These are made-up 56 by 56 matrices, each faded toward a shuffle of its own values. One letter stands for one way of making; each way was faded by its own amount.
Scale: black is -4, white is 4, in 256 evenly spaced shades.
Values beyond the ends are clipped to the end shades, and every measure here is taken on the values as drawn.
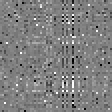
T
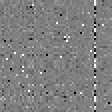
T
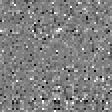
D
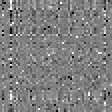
T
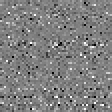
D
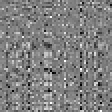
T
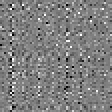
T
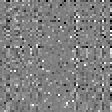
T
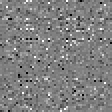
D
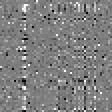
T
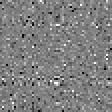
D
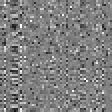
T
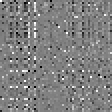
T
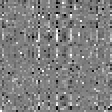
T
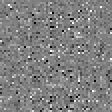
D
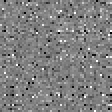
D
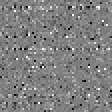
D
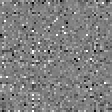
D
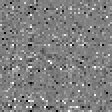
D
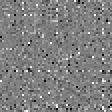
D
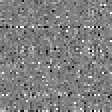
D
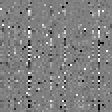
T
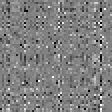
T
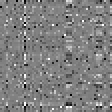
T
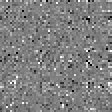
D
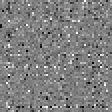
D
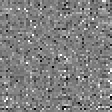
D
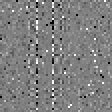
T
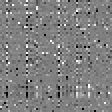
T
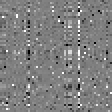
T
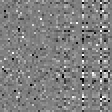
T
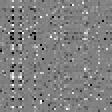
T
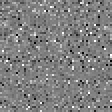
D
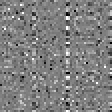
T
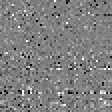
D
